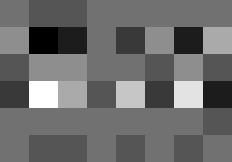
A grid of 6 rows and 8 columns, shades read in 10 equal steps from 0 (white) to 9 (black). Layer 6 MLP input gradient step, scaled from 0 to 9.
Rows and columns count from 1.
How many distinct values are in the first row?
2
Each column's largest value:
7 9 8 6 7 7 8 8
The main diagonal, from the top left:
5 9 4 6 5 5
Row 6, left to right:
5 6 6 5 6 5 6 5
